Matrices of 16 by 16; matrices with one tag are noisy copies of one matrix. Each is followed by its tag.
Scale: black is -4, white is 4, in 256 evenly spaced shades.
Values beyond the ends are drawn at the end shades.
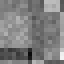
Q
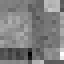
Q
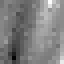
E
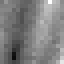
E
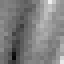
E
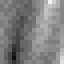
E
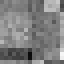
Q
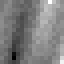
E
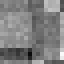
Q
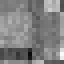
Q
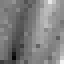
E
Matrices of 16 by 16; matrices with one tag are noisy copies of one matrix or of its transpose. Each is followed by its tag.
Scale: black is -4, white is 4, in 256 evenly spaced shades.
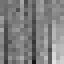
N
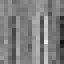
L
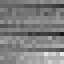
N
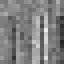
L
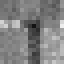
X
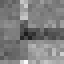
X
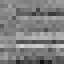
L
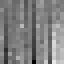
N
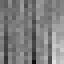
N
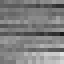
N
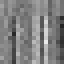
L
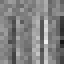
L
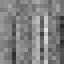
L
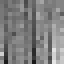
N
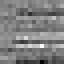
L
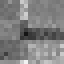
X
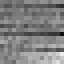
N
